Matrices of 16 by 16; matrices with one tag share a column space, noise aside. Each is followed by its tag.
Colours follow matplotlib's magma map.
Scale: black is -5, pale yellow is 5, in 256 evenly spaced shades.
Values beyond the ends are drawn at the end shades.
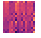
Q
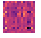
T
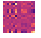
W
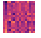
Q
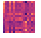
Q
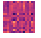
Q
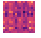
T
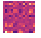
W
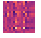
T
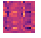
T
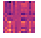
Q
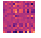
W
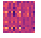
T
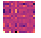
W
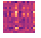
T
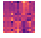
Q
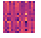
Q
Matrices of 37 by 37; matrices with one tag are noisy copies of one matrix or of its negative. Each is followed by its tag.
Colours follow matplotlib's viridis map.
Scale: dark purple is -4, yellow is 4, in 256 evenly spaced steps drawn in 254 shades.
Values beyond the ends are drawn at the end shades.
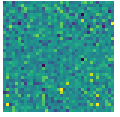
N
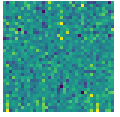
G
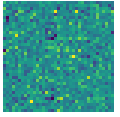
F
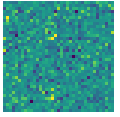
F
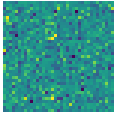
F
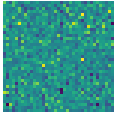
N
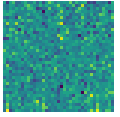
G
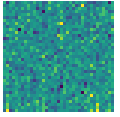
G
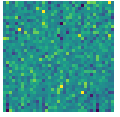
G
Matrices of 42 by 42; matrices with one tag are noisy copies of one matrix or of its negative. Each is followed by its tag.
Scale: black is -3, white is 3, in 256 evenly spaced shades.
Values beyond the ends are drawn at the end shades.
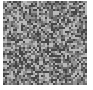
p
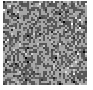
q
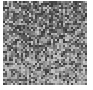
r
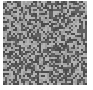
p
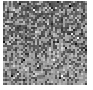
r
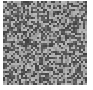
p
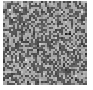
q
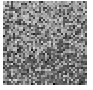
r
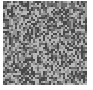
q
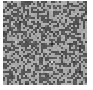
p
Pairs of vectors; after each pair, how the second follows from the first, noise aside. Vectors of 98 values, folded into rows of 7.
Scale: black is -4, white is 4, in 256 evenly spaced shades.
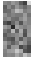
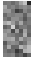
negated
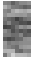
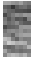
wrapped around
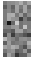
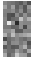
negated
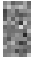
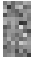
sign-scrambled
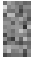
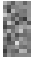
wrapped around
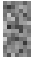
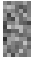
negated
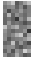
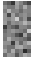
negated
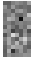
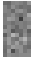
shrunk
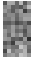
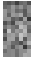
wrapped around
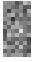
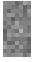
shrunk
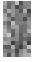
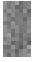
shrunk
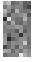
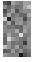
negated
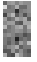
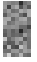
wrapped around
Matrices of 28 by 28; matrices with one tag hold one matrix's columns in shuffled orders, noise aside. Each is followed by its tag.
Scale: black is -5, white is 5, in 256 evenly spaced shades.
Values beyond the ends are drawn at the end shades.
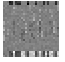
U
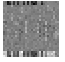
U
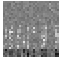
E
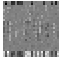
U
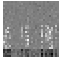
E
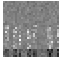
E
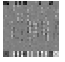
U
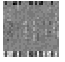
U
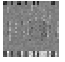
U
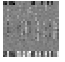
U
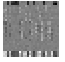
U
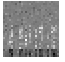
E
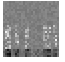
E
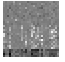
E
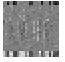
U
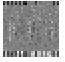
U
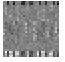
U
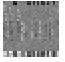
U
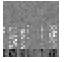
E
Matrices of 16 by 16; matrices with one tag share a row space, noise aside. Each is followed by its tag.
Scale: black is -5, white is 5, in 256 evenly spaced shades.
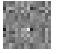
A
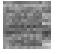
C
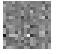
A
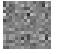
A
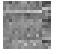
C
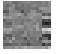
C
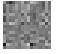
A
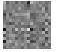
A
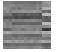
C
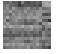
C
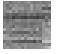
C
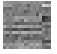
C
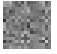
A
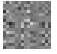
A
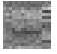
C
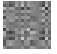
A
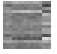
C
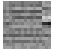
C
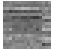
C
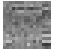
C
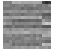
C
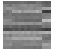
C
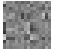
A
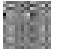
A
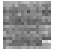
C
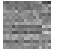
C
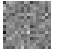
A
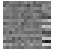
C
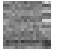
C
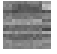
C
